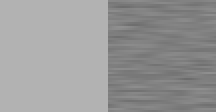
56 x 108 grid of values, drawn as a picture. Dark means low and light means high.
It is made of 1 by 2 panels. Panel 1,1: high, flat. Panel 1,2: middling, streaked across, faint in contrast.
